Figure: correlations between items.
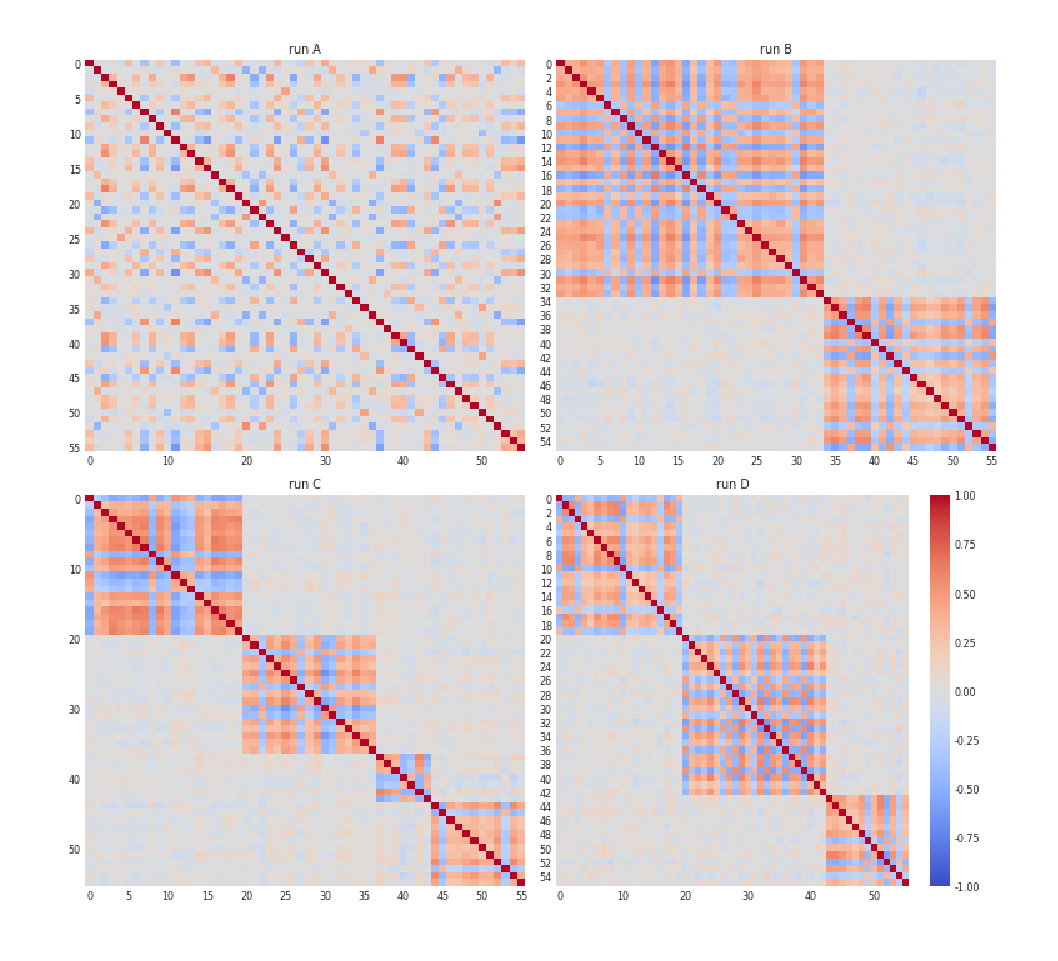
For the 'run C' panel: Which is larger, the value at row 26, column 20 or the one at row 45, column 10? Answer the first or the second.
the first
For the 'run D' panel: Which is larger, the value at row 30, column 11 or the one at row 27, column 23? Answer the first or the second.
the second
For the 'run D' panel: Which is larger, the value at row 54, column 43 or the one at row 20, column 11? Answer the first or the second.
the second
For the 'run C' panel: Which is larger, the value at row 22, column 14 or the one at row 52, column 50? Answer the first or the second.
the second
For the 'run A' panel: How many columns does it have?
56
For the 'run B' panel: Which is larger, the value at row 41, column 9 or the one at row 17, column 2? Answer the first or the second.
the second
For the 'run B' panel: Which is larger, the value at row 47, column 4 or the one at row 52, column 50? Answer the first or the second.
the first
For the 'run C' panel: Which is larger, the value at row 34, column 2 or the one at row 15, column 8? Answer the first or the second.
the first
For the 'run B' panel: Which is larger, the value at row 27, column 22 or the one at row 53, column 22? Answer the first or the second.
the second
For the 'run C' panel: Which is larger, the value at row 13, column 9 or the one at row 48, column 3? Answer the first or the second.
the second
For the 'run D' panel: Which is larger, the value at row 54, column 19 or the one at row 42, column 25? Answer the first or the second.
the second
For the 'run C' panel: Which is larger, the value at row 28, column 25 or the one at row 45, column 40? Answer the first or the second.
the first
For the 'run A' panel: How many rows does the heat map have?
56
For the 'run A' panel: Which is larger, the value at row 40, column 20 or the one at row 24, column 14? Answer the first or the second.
the second
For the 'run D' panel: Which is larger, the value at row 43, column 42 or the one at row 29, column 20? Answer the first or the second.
the first
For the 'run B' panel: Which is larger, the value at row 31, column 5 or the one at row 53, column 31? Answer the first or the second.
the first
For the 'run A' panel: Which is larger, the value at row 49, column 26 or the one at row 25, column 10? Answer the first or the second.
the second
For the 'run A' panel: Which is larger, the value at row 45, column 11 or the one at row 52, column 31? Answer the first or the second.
the first
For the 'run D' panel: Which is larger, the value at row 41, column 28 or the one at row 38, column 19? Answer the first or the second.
the second
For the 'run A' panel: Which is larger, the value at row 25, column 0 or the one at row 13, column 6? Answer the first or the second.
the second
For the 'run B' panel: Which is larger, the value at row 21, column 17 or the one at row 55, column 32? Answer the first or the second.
the second
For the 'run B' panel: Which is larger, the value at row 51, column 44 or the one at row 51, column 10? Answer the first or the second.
the second
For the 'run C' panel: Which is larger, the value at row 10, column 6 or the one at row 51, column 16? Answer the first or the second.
the first
